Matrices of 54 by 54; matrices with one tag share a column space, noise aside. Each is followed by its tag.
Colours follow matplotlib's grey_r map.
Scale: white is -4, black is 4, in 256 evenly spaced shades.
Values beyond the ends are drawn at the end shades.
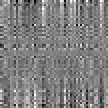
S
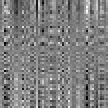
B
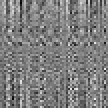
B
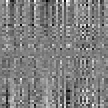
S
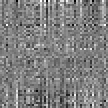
S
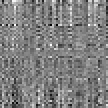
S
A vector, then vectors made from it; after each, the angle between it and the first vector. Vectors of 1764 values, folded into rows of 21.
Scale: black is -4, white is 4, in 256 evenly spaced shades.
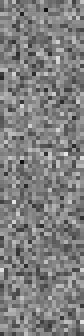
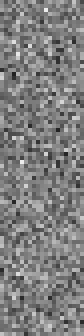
nearly opposite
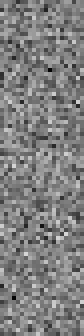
partly aligned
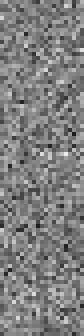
partly aligned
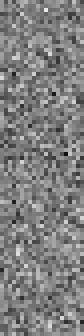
nearly opposite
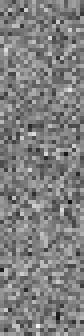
partly opposed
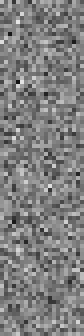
partly opposed
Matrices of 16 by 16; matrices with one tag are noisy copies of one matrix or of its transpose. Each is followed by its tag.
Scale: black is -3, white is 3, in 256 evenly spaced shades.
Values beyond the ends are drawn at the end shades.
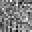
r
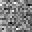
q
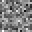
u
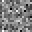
u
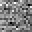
q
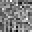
r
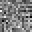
r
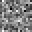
u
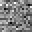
q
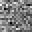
q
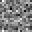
u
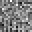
r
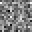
u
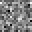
u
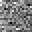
q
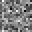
u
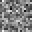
u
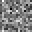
u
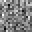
q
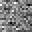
q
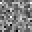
u
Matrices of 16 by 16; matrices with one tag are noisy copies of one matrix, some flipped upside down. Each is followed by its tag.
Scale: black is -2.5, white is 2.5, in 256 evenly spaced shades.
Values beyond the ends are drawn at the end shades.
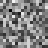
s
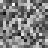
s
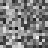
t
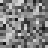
t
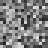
t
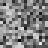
t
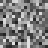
s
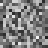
s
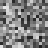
t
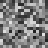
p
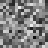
p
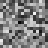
p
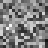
p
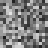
t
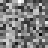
t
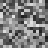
p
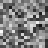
p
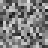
s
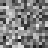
t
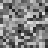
p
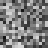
t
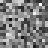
t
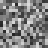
s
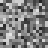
t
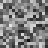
p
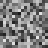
s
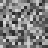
s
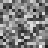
p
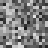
t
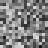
t
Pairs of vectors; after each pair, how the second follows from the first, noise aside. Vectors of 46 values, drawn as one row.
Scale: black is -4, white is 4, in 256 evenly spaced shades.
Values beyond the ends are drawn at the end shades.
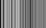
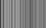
shrunk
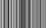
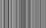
shrunk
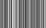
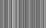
shrunk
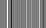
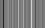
wrapped around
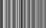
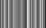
wrapped around
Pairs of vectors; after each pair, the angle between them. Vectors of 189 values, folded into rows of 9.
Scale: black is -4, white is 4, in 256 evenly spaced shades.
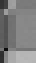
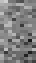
partly opposed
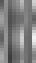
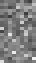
orthogonal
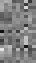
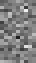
partly opposed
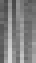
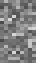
orthogonal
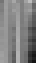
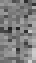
partly opposed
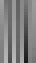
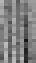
nearly parallel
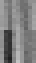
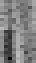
nearly parallel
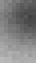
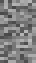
orthogonal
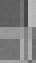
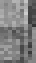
nearly opposite
